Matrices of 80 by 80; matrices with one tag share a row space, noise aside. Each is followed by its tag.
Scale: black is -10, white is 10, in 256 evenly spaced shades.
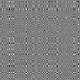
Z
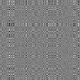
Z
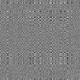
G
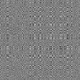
G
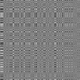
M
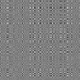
G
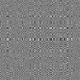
G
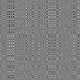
Z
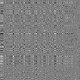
M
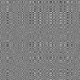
G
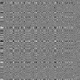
M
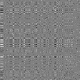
M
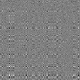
Z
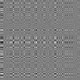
M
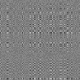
G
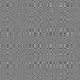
G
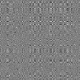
G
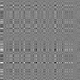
M
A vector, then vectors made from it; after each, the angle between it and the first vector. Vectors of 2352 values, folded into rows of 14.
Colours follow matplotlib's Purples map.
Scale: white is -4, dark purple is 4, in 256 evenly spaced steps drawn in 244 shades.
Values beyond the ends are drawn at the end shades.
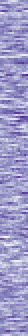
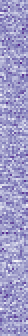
partly aligned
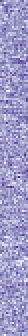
partly aligned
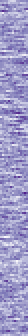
nearly parallel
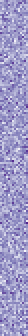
orthogonal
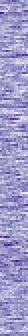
nearly opposite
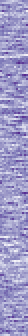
nearly parallel
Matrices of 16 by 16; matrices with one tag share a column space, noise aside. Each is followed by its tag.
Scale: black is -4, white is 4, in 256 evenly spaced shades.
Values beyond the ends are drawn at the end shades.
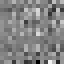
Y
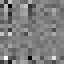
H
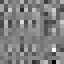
Y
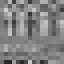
Y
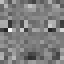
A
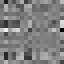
A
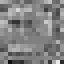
Y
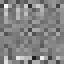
H
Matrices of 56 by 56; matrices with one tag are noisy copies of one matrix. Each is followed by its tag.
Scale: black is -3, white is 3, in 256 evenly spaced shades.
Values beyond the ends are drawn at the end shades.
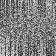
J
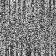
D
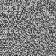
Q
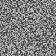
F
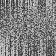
J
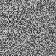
Q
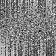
J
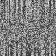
D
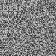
Q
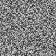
F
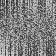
J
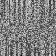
D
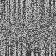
D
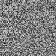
Q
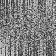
J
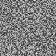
F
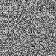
Q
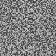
F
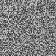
Q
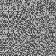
Q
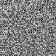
Q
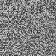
Q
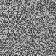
Q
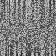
D
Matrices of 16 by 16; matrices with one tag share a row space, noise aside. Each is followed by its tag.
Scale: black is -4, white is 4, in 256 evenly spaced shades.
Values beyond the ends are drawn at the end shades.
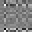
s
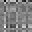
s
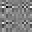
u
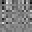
u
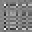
s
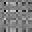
s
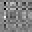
s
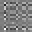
s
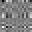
u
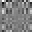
u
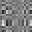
u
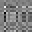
s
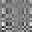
u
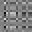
s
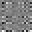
u
